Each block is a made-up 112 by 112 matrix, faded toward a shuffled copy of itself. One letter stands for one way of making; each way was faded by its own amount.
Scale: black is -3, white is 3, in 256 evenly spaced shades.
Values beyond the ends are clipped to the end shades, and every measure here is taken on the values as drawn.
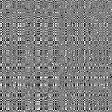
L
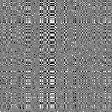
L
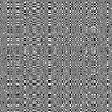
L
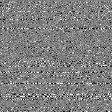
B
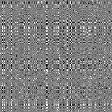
L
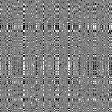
L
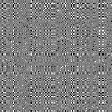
L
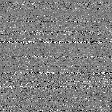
B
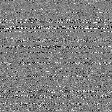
B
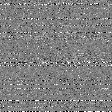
B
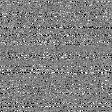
B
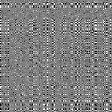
L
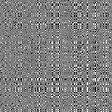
L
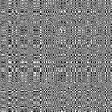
L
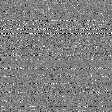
B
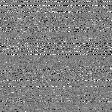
B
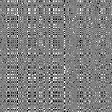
L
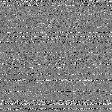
B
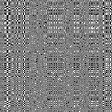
L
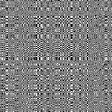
L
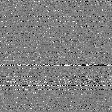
B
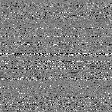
B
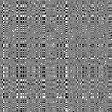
L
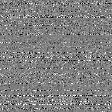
B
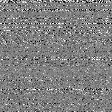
B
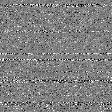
B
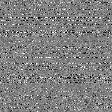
B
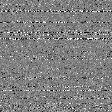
B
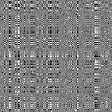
L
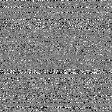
B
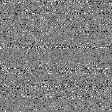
B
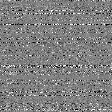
B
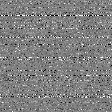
B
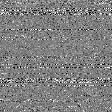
B
